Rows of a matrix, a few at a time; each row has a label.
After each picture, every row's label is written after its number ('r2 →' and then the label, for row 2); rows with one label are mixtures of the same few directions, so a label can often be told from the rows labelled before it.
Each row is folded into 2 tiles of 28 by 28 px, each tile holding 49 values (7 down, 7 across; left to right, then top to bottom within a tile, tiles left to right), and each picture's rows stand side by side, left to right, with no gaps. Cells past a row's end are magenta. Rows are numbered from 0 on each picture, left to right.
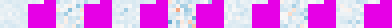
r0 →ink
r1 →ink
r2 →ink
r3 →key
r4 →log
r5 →ink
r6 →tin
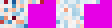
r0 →log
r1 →key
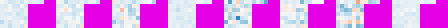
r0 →key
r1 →key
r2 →key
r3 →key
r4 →log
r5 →tin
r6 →tin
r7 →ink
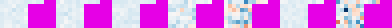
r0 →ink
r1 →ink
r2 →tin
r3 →ink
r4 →tin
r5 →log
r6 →key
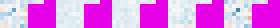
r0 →ink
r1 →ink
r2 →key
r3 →tin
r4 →ink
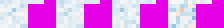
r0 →ink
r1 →ink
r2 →key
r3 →ink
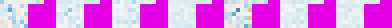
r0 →key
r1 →ink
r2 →tin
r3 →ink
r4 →ink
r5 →tin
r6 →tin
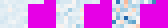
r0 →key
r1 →ink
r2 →log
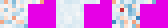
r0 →log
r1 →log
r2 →key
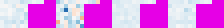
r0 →tin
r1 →key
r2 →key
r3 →tin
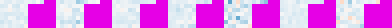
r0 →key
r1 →tin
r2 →tin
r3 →tin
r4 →log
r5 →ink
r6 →log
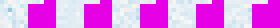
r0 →key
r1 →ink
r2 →ink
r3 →log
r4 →ink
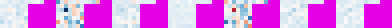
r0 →key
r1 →key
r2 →tin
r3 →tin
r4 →key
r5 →ink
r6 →ink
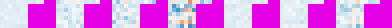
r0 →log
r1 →key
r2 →log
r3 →tin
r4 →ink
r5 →tin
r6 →tin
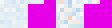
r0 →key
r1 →log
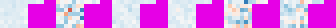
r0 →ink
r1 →ink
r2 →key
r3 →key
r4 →tin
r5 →tin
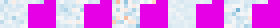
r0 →log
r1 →tin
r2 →log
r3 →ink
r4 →ink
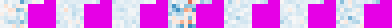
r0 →tin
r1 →key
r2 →key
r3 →tin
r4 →log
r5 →key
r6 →log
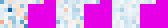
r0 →key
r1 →key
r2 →key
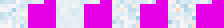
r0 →ink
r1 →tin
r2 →key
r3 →key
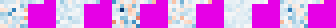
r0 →ink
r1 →log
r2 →key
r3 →log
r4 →ink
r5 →key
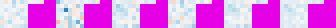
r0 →log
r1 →key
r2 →tin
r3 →log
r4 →tin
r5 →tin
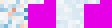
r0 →ink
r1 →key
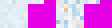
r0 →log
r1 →key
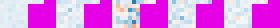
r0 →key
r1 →ink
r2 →tin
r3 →log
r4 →log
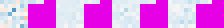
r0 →ink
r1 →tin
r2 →ink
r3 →tin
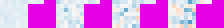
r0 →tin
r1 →key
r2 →ink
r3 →tin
